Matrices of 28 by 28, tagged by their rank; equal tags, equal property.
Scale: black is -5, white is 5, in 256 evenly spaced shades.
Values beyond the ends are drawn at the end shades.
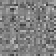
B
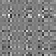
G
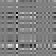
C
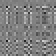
G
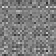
B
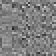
B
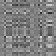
G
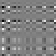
C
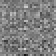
B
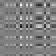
C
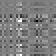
G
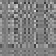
G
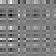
C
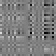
G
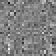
B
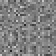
B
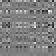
G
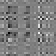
G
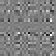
G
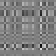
C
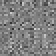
B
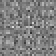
B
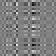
C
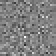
B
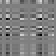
C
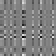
C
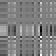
C
